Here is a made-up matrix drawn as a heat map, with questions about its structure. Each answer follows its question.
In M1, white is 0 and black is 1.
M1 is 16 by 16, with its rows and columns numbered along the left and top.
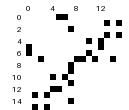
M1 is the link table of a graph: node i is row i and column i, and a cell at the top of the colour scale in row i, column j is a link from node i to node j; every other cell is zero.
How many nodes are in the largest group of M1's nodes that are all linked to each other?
2
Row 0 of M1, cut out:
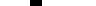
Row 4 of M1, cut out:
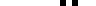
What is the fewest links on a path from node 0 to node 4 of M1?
3
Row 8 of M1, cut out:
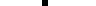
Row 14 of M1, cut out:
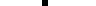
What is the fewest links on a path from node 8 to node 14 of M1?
2
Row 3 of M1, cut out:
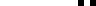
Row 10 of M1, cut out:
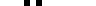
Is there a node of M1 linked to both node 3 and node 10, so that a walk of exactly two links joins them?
no
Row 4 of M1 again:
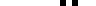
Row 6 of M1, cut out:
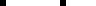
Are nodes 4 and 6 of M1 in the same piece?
yes
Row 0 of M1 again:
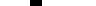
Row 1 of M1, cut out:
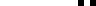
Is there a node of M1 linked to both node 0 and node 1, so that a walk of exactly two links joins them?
no
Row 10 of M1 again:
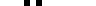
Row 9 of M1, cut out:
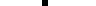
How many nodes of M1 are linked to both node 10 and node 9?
0
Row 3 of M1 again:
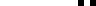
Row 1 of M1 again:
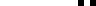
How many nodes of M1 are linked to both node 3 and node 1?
2
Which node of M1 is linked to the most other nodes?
node 7
